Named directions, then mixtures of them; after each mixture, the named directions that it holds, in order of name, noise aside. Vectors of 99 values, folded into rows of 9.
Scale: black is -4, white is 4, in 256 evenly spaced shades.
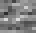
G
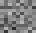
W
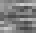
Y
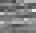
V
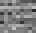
V, W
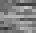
Y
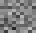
W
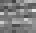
V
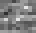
G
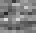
G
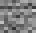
V, W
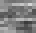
G, Y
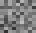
W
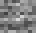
G, W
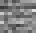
V, W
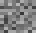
W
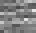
V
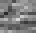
G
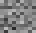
W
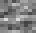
G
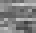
G, Y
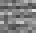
V, W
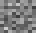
W, Y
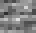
G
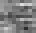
Y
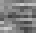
Y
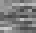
Y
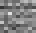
V, W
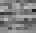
G, V
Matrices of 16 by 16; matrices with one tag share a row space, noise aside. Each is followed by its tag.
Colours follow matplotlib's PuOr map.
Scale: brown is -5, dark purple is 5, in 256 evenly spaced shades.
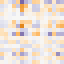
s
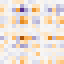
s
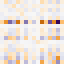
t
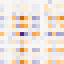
s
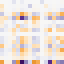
s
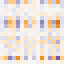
t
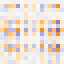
t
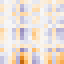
s
